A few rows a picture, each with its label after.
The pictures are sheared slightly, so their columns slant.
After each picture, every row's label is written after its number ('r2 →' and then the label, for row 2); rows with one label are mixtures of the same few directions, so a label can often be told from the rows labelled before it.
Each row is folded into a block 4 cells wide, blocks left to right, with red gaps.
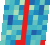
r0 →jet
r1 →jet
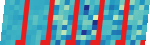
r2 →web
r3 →jet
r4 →jet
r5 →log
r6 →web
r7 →jet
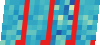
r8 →log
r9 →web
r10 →jet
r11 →jet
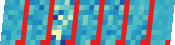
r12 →web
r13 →jet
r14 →web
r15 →jet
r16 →jet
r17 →log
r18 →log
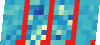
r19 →log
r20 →log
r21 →log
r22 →log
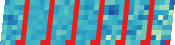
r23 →jet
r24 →web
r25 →jet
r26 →web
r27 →log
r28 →web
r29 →web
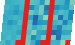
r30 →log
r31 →jet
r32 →web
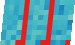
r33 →log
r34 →web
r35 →log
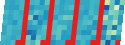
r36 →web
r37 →web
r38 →web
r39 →log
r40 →jet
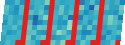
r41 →jet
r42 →jet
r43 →log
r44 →jet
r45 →jet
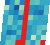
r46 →jet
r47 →log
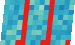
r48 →log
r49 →jet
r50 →web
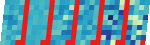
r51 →jet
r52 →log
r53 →web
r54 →jet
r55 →web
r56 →jet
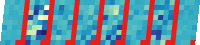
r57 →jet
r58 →web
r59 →log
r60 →log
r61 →log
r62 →web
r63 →web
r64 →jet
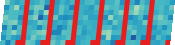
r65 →jet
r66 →web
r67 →web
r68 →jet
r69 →web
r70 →log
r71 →jet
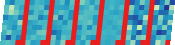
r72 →log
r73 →web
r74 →web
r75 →jet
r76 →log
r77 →jet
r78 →jet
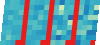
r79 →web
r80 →web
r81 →log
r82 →web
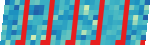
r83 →jet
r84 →log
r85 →web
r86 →log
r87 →jet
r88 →jet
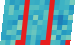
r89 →log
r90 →web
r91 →jet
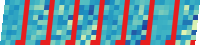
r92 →jet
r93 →web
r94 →log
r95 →log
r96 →jet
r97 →log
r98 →log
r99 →log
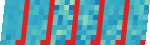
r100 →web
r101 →log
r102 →jet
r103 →jet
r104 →log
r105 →jet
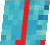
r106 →web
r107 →web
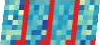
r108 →web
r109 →log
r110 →log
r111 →jet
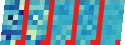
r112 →web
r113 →web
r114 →log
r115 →jet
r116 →web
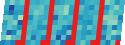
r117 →log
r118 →log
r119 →log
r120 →jet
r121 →jet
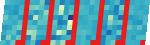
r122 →log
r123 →web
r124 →log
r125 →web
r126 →jet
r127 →jet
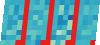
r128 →log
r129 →web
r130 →log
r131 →log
